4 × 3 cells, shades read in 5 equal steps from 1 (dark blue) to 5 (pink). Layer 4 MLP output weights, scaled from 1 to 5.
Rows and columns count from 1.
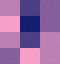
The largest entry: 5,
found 2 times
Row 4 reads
3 5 4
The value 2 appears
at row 1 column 2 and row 3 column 2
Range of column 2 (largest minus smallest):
4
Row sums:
9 9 10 12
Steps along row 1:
down up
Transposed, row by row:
4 5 4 3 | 2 1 2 5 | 3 3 4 4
